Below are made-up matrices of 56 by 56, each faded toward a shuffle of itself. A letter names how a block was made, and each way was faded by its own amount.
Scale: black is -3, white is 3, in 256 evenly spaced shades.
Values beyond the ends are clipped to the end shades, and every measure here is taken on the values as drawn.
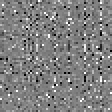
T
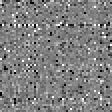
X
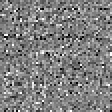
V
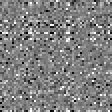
X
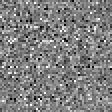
V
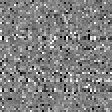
X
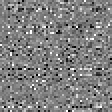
X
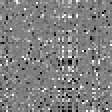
T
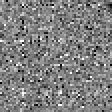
V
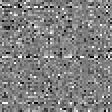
X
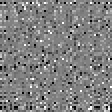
T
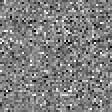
V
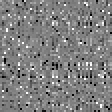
T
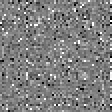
T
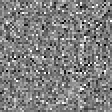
V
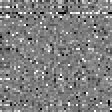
X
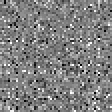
X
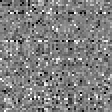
X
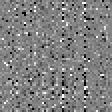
T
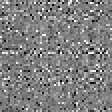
X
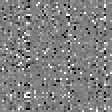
T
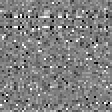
X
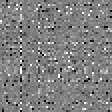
T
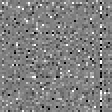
T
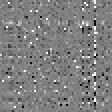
T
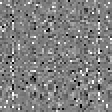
T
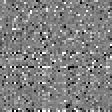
X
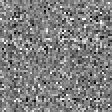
V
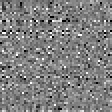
X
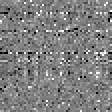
X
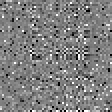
T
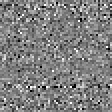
V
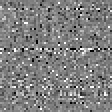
X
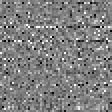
X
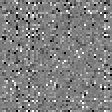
T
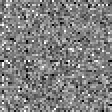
V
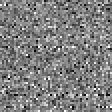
V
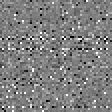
X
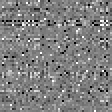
X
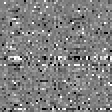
X
